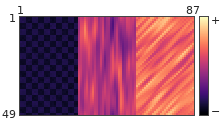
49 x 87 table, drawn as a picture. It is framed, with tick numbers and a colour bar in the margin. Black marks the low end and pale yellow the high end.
The table splits into one row of 3 panels. Panel 1,1: very low, checkered, faint in contrast. Panel 1,2: middling, streaked downward. Panel 1,3: high, slanting up to the right.
